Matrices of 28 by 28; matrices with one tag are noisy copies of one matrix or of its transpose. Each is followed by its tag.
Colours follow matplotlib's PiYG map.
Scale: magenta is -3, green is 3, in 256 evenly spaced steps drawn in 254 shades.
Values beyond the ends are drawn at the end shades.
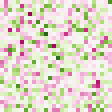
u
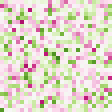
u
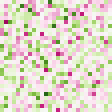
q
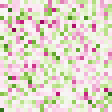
u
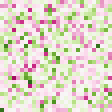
u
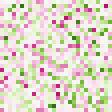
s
